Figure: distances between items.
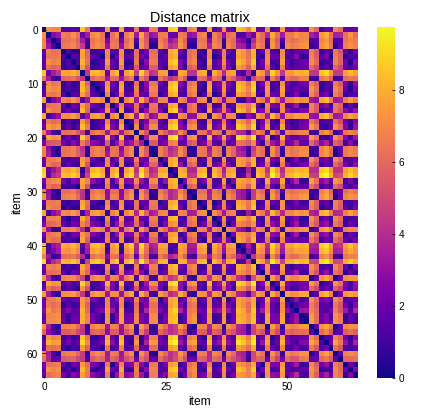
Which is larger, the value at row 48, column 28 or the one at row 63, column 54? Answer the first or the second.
the first
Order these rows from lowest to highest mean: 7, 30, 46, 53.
7, 53, 30, 46
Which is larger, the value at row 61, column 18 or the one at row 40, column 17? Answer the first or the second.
the second
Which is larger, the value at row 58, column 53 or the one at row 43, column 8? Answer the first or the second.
the first
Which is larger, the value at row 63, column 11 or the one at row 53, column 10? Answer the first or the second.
the second
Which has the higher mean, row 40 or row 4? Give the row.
40
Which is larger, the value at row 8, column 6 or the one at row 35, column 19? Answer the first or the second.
the first
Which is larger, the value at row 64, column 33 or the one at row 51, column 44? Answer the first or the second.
the first
